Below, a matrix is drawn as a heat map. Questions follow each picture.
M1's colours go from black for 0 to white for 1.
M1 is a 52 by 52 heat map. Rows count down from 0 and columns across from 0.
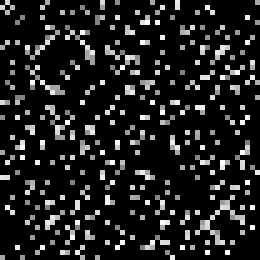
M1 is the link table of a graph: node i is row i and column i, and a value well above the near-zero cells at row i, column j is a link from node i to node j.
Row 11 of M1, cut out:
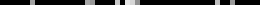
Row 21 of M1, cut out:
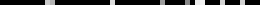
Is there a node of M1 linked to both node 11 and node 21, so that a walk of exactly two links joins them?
no
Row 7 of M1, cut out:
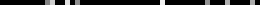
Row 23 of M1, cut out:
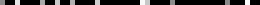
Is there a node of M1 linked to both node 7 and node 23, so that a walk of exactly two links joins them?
yes
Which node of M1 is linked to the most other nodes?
node 17
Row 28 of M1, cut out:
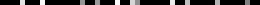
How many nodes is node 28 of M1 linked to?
11
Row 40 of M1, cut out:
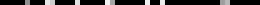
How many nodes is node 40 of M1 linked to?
10
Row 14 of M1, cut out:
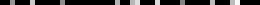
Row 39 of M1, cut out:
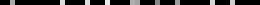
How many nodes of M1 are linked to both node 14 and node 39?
7
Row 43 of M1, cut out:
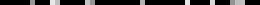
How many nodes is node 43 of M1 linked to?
11
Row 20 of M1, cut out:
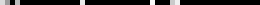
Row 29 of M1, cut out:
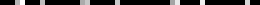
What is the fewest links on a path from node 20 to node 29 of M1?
2
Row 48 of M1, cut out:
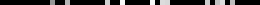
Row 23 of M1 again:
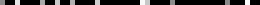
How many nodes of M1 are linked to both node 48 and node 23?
0
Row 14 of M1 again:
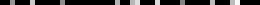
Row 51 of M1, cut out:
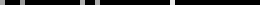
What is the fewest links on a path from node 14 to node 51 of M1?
3
